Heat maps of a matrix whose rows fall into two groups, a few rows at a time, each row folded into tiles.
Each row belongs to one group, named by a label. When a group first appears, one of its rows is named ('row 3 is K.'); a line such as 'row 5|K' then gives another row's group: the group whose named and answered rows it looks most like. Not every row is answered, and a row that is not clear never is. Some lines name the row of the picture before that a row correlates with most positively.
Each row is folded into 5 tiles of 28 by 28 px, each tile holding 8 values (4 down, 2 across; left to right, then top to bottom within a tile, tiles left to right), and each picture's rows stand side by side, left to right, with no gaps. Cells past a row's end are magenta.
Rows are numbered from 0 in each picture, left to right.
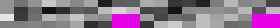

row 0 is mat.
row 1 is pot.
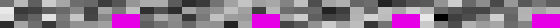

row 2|mat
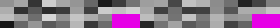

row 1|mat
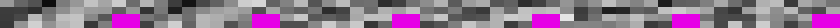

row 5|pot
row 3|mat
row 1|pot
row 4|mat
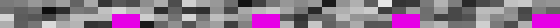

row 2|pot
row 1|mat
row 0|mat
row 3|pot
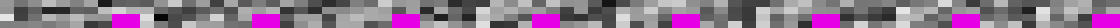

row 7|pot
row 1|mat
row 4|pot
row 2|pot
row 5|pot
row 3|pot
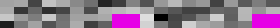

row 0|mat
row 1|mat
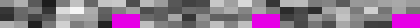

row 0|pot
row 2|pot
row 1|pot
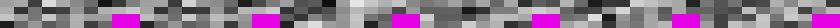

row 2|pot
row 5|pot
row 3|mat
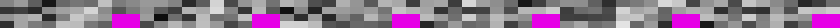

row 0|pot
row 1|pot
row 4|pot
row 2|pot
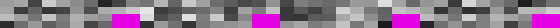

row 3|mat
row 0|mat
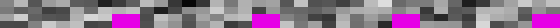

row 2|pot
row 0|mat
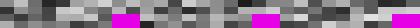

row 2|mat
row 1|mat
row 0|pot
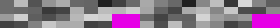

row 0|mat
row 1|pot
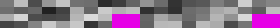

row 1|pot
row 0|mat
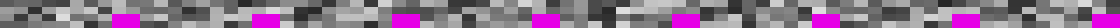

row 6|mat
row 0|pot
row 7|pot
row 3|pot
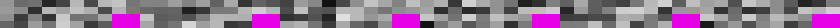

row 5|mat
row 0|pot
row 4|pot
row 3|mat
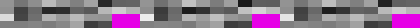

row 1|mat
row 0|mat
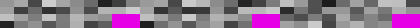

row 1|mat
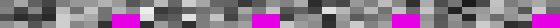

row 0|pot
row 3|pot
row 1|mat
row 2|pot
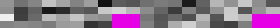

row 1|pot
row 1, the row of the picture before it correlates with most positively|3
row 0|mat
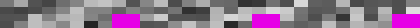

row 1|mat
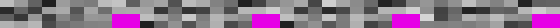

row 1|mat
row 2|mat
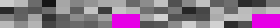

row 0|pot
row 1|mat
